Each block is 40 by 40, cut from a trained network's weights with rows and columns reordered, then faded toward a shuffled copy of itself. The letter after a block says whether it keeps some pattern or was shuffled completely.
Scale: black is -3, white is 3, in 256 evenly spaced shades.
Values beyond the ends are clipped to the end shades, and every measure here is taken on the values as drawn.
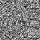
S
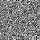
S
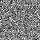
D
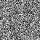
D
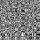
S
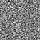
S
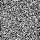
D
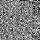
S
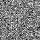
S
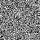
D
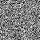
S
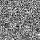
S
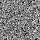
D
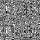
S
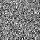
S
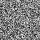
D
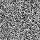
D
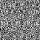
S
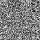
S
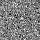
D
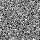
D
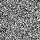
D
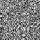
S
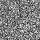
D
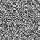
S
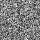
D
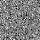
S
